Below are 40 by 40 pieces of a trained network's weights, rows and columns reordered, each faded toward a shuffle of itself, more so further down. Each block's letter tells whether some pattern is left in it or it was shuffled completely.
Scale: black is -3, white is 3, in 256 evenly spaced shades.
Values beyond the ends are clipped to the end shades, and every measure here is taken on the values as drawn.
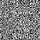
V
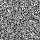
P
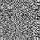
V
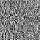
V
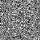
V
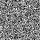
P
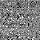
V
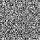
V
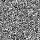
P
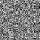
V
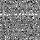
V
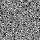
P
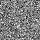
P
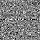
V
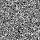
P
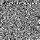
V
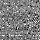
V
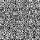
V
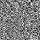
V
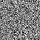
V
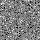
P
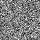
P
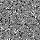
P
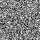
P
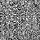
V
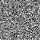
V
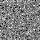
P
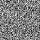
V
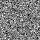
P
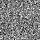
P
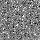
P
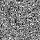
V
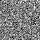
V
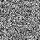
V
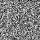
V
